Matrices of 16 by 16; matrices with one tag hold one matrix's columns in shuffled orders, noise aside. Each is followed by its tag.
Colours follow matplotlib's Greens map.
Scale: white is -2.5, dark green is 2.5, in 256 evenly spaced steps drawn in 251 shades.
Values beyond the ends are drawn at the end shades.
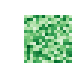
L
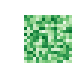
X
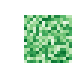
L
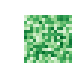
X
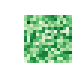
X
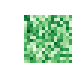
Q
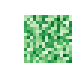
Q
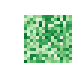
Q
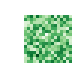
L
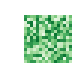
Q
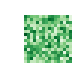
X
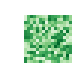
X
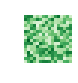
L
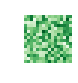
Q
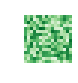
X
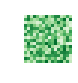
L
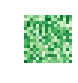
Q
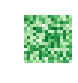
X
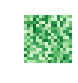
Q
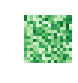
Q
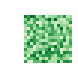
L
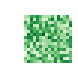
Q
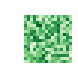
Q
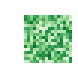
X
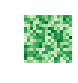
X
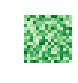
L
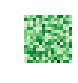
L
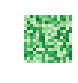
X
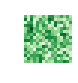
Q
